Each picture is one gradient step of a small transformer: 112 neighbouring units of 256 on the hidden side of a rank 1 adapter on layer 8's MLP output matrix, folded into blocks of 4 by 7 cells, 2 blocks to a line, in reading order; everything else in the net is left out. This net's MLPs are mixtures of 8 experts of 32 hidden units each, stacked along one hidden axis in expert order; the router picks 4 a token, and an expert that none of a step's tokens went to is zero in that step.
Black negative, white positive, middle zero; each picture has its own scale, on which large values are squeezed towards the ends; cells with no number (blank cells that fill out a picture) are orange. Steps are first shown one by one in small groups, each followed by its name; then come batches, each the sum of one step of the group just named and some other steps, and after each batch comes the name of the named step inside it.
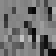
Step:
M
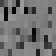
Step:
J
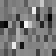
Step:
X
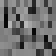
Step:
X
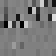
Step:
X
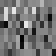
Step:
X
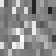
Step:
X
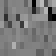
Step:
X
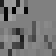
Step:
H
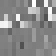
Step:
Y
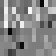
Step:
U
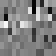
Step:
U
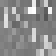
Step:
Y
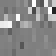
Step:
Y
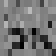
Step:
U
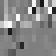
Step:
U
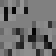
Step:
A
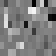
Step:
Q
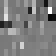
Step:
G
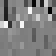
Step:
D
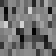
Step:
D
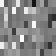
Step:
Q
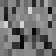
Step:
D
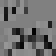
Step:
A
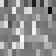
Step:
D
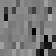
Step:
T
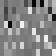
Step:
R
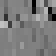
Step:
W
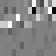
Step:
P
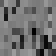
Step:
T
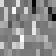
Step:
W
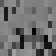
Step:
T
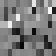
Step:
P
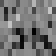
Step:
P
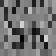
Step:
R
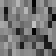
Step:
W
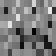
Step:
P
